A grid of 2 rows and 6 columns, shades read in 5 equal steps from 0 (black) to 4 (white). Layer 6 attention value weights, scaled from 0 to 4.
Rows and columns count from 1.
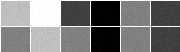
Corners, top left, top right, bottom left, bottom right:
3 1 2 1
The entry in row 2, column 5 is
2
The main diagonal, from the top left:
3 3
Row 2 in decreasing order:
3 2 2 2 1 0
